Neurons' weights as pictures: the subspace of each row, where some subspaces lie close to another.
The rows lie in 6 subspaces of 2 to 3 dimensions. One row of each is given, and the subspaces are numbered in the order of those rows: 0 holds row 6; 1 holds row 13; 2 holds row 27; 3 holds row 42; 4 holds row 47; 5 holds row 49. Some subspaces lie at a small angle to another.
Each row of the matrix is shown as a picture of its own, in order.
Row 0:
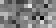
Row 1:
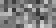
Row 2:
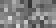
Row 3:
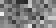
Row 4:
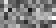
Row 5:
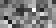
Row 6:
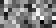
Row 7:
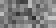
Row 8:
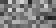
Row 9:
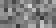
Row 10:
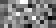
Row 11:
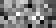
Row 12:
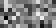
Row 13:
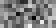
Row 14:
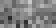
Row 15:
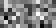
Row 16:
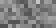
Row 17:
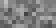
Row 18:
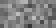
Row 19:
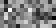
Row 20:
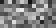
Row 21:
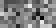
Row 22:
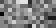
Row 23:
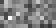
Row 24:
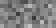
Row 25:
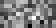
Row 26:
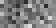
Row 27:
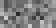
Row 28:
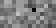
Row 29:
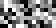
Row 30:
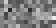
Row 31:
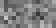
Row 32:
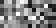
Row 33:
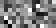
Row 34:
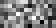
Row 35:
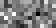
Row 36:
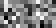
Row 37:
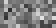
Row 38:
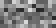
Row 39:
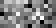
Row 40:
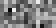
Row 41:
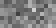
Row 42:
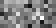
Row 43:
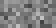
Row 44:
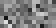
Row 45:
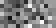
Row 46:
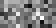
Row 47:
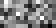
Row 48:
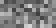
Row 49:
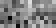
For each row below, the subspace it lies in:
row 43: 3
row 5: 4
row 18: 1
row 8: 0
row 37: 0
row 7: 2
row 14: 5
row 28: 4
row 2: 5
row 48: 5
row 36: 2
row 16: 1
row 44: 4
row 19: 0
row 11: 2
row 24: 1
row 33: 4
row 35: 1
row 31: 2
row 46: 3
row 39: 3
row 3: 3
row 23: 4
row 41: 4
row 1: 5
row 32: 4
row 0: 0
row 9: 5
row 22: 3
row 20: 0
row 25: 1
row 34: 1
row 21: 3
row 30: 0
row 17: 4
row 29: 1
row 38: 0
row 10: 1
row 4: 0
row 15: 2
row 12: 2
